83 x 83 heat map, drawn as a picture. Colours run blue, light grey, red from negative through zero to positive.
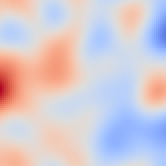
No lone cell stands out from its neighbours. The middle left is the ninth with the highest average. No single row or column stands out from its neighbours. The field is smooth, with broad soft blobs. The field climbs toward the left. Overall the values sit about 50% of the way up the scale.
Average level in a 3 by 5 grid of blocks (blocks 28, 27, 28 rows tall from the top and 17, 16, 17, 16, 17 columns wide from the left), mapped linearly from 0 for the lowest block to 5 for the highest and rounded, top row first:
2 2 2 2 1
5 4 2 1 3
3 3 2 0 0
